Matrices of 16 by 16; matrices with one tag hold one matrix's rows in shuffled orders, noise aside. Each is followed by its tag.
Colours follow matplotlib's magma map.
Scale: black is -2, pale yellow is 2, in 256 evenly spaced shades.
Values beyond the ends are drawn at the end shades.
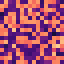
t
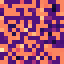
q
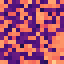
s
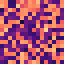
t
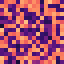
t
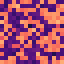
s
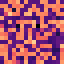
q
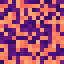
t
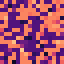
s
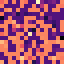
q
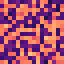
t
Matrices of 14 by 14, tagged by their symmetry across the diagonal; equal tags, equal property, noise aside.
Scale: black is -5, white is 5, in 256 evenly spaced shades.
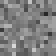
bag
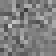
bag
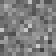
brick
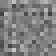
bag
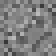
brick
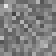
brick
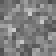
brick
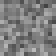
bag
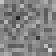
brick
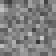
bag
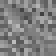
bag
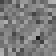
brick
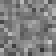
bag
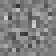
bag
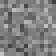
bag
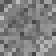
brick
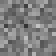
brick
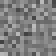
bag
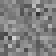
bag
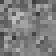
brick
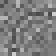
brick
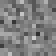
bag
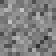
brick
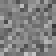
bag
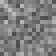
brick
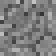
brick
